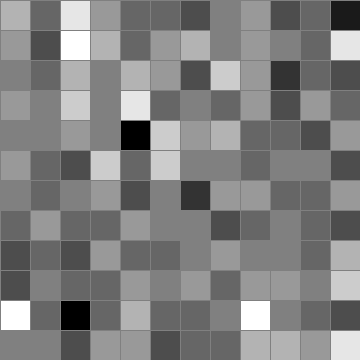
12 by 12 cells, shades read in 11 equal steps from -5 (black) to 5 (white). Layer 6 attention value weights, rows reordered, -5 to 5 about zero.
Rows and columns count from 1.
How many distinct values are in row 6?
5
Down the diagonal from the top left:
2 -2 2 0 -5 3 -3 -2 0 1 -1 4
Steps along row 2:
down up down down up up down up down down up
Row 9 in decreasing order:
2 1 1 0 0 0 -1 -1 -1 -1 -2 -2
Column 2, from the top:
-1 -2 -1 0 0 -1 -1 1 -1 0 -1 0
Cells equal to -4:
1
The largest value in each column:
5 1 5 3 4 3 2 3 5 2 1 4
